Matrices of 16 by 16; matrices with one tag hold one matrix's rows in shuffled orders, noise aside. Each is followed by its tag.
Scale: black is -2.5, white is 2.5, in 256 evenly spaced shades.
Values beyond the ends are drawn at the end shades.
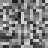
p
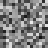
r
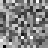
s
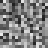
p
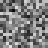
r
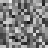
r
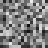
r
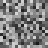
s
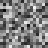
r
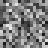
r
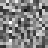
r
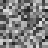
r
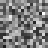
r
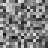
s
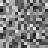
s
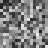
p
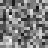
r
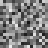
r
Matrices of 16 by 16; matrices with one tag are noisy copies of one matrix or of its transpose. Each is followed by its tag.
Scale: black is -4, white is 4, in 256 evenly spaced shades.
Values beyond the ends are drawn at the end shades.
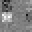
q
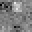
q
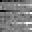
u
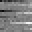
u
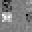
q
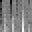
u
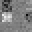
q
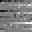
u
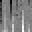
u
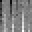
u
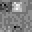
q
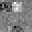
q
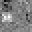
q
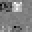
q
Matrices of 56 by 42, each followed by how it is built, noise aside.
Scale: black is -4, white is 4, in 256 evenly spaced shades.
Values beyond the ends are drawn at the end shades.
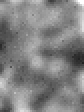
smooth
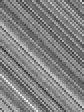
Toeplitz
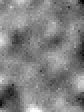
smooth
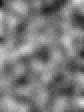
smooth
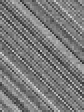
Toeplitz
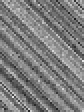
Toeplitz
